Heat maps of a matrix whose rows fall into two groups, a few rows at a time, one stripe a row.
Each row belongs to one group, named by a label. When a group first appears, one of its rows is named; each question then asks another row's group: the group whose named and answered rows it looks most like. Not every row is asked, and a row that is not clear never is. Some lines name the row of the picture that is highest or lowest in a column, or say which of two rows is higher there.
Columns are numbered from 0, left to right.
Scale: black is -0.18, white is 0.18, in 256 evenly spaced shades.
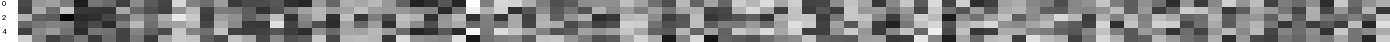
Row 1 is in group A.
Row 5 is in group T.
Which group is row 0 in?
A
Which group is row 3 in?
T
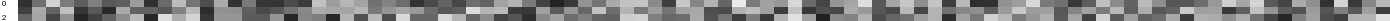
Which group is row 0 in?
A
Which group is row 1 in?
A
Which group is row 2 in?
T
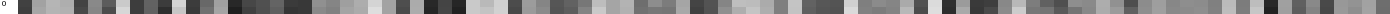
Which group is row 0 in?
A
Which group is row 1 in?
A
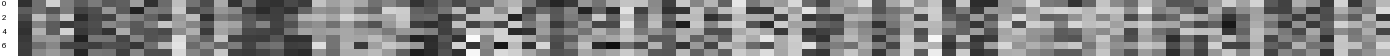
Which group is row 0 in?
A
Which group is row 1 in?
T
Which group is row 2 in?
A
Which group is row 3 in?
T
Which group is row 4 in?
A
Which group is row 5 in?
A
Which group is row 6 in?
T
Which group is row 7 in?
A
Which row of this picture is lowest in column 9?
0
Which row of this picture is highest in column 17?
3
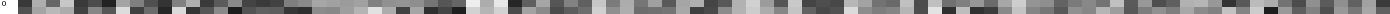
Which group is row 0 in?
A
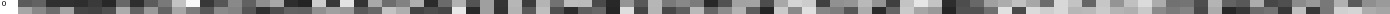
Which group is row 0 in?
T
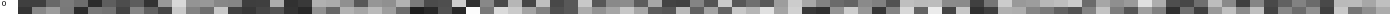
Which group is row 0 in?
T
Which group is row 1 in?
A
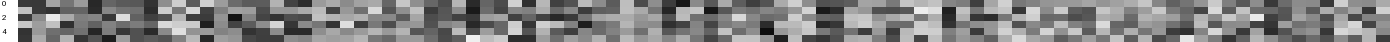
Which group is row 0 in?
T
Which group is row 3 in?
T
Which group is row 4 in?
T
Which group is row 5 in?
A
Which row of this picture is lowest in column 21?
3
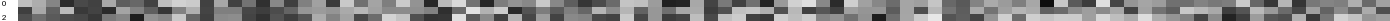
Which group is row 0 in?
T
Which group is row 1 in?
A
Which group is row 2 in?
T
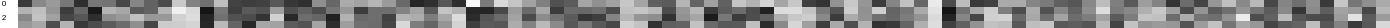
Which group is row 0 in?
A
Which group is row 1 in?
T
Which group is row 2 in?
T
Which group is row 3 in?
T
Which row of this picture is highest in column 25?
0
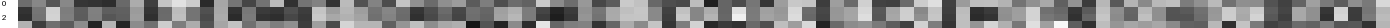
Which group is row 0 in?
T
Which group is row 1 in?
A
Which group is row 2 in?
A
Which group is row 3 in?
T
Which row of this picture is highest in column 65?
0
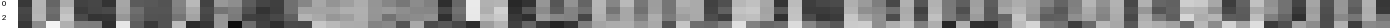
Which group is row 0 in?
A
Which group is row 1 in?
A
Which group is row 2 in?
A
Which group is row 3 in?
A
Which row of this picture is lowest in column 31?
3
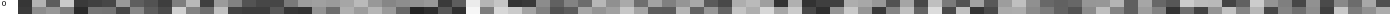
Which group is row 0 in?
A
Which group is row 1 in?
A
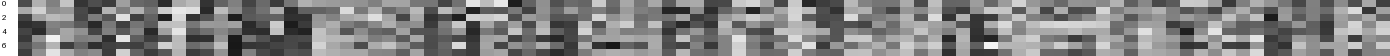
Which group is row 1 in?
T
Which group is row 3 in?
T
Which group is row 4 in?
T
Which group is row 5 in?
A
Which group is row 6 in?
T
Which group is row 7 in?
A
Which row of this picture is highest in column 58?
6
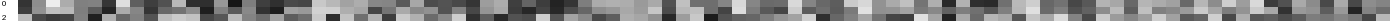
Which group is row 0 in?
A
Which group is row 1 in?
A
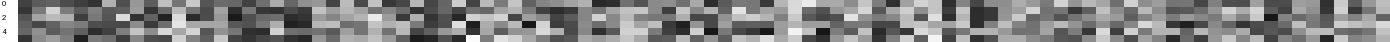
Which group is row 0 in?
T
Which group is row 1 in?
A
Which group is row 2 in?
A
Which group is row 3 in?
T
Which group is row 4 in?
T
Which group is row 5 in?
A
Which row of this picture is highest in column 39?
0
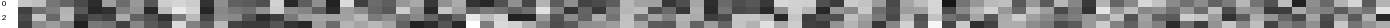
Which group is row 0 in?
T
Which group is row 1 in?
T
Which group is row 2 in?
A
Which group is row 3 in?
A
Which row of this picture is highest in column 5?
3
